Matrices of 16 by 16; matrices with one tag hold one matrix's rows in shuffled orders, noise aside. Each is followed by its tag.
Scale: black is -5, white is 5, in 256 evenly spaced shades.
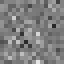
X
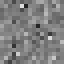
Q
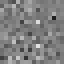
X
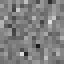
Q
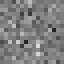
X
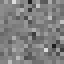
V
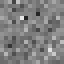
Q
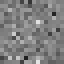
X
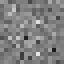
X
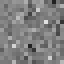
V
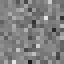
V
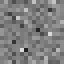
Q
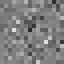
V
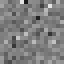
Q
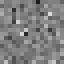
Q
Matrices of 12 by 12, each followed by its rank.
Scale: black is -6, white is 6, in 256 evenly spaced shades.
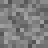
full rank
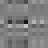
one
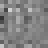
two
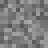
full rank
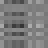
one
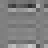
one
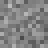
full rank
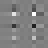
one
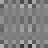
one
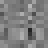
two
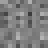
two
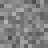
full rank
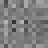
two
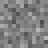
full rank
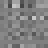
two
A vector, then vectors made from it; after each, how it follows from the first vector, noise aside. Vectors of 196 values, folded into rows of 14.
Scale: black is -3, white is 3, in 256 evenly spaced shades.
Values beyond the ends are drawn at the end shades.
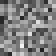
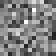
reversed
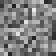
reversed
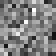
reversed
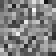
reversed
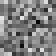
negated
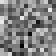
negated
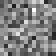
reversed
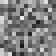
negated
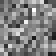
reversed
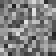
reversed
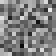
negated
